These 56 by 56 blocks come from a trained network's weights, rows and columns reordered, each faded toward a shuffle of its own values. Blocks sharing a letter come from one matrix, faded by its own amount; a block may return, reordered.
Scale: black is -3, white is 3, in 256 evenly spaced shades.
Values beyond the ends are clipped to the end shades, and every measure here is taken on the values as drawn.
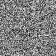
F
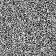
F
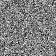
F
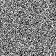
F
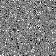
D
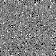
D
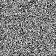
F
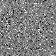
D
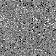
D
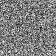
F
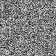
F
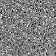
D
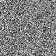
F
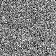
F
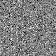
D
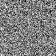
F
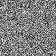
F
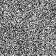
F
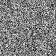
F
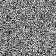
F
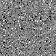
D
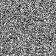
F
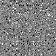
D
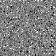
D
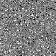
D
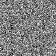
F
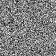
F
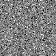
D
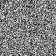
F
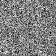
F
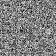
F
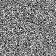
F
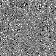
D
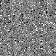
D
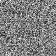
F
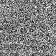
F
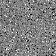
D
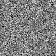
F
